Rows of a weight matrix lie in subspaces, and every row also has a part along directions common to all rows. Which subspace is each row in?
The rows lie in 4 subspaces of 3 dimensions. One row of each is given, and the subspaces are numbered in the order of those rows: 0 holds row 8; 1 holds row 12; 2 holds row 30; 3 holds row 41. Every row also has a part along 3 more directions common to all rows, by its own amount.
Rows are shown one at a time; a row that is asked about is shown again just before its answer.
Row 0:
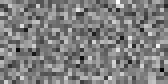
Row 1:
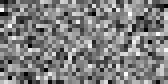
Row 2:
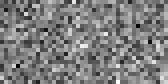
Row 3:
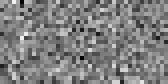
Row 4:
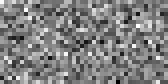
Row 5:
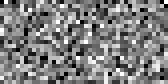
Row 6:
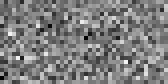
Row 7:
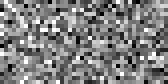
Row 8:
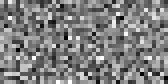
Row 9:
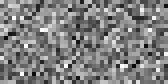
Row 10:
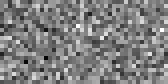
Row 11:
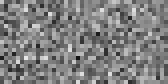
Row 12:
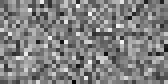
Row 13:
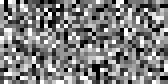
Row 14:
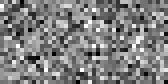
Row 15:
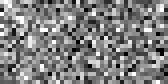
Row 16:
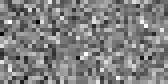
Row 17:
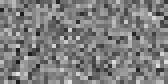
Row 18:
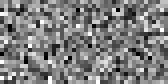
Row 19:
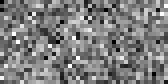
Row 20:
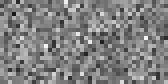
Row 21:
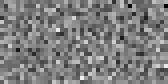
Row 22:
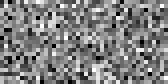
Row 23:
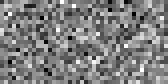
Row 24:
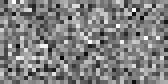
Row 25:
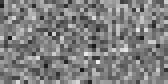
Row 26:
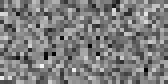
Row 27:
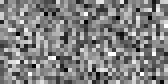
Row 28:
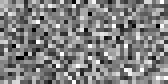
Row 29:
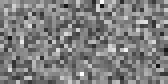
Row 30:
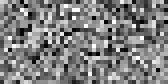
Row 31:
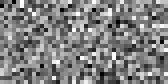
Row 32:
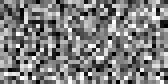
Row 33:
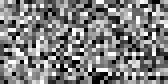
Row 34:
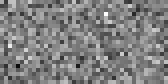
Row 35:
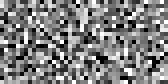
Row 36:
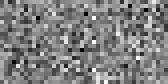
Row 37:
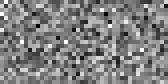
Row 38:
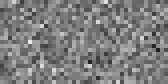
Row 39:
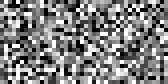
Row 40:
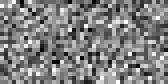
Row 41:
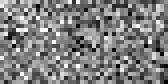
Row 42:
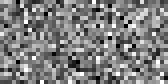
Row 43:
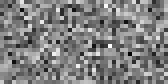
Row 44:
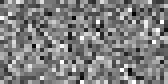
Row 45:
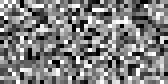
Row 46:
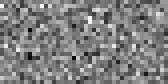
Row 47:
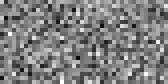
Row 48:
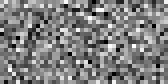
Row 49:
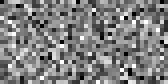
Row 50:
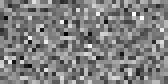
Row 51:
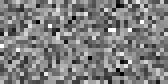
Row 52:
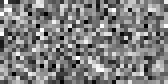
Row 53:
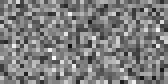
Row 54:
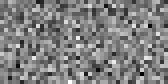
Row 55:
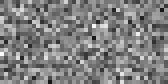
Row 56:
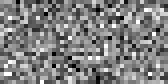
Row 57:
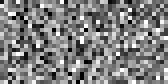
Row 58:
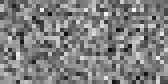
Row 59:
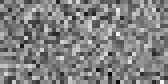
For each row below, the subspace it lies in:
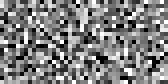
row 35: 1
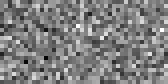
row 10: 3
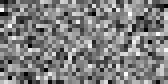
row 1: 3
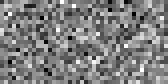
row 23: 1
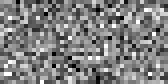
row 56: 0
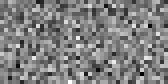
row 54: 0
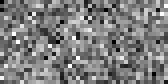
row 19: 3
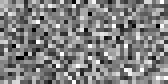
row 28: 1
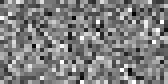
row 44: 1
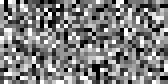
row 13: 0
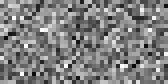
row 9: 3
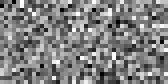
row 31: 2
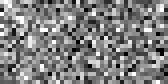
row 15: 3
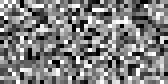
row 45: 2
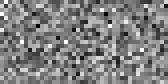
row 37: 2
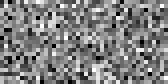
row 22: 0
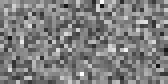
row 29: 2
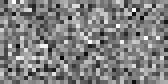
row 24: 1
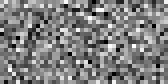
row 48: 2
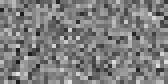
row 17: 0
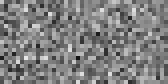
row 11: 1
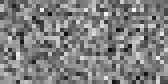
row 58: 2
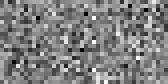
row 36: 0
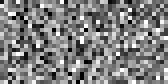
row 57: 1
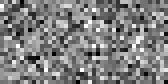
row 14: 2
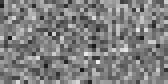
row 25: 2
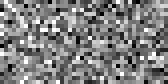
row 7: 3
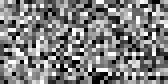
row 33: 0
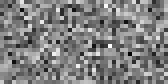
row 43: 2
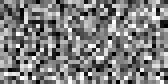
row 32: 0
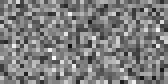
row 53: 1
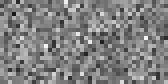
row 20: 1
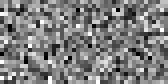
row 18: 3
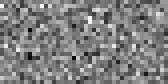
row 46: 2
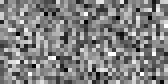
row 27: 0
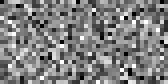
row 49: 1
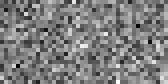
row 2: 3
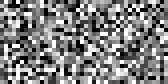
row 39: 1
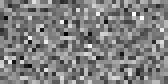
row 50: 1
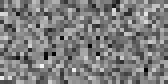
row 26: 3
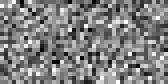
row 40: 2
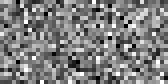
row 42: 0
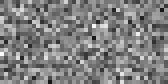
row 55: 3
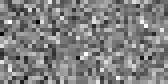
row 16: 3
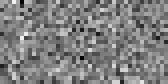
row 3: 2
